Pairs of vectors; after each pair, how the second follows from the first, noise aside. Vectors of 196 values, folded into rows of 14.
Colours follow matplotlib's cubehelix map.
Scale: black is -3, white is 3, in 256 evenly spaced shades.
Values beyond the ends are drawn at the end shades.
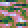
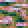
negated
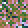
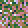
shuffled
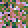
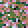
negated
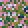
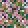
shuffled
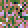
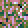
negated
